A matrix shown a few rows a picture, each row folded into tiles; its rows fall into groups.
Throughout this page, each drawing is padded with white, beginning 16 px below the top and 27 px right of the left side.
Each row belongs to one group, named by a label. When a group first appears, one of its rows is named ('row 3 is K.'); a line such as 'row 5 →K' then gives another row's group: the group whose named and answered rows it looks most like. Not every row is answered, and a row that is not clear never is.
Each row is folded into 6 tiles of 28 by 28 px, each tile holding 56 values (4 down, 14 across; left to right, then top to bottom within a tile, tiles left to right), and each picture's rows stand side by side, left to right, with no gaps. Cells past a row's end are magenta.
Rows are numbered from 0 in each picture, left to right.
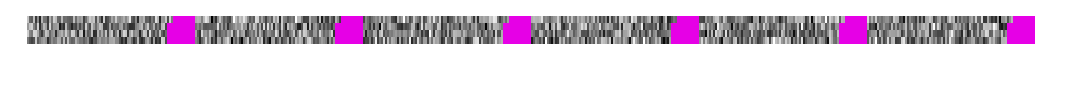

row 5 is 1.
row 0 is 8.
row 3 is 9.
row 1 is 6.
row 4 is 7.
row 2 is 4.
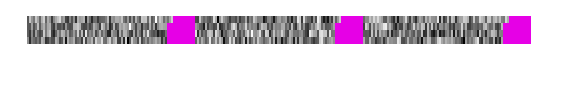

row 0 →9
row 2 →7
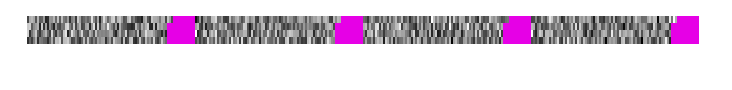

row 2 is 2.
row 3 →4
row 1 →4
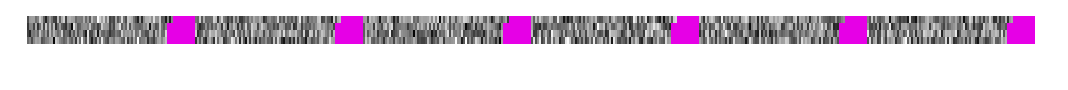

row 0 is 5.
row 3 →1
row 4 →5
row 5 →1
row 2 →7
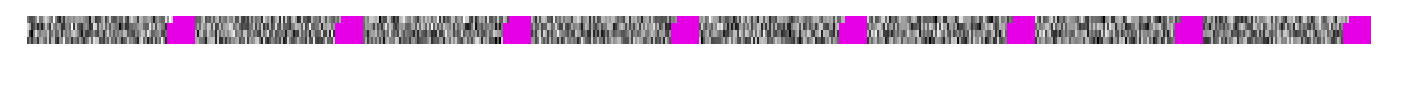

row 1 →2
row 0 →4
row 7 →8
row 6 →2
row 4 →6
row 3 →5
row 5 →2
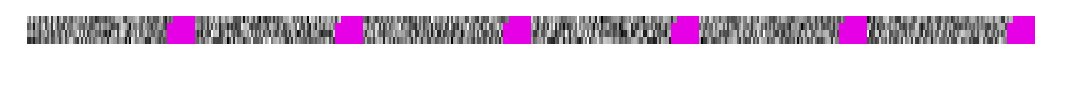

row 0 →9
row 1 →9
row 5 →4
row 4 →6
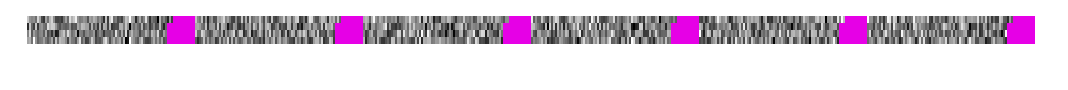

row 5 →9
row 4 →4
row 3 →6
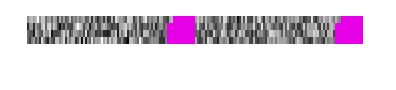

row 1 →8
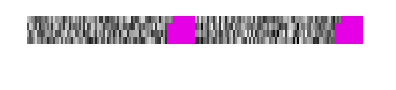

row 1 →9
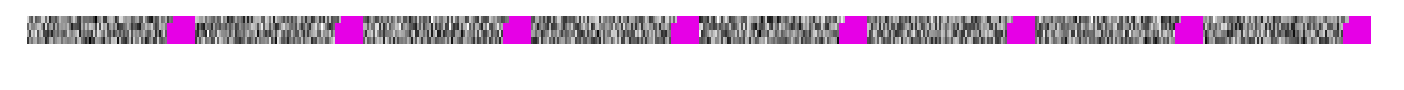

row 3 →8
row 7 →6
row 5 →8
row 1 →1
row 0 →2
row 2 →2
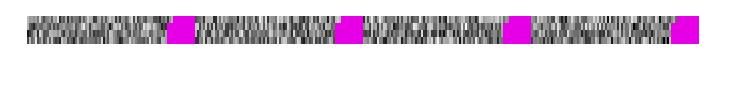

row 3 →7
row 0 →1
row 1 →8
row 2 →7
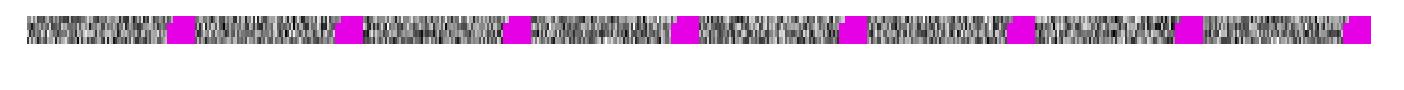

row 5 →5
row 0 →1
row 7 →9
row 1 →5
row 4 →8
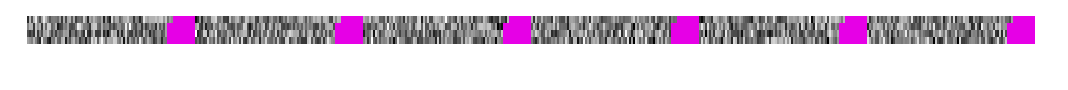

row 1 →4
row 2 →5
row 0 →7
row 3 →6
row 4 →7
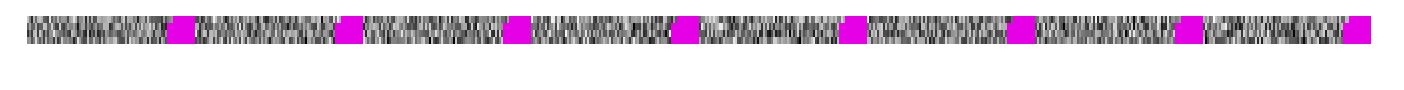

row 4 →7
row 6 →5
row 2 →2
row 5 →2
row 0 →5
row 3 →9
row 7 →6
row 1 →4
